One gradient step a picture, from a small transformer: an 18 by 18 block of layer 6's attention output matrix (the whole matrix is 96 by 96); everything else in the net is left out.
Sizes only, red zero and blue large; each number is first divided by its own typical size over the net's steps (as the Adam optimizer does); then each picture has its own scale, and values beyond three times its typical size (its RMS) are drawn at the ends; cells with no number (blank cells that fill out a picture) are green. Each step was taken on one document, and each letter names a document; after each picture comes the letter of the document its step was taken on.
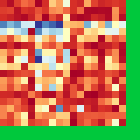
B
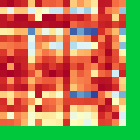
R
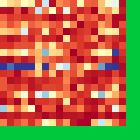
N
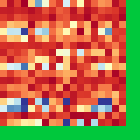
N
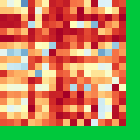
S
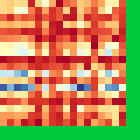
S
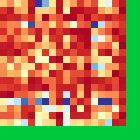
N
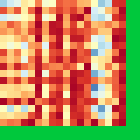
S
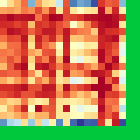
R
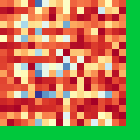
N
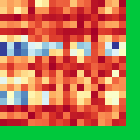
S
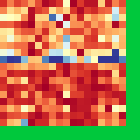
B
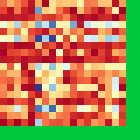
B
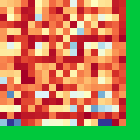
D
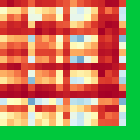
R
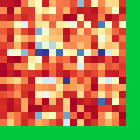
N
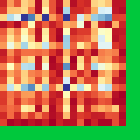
S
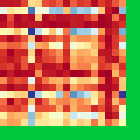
R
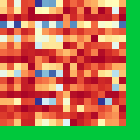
N
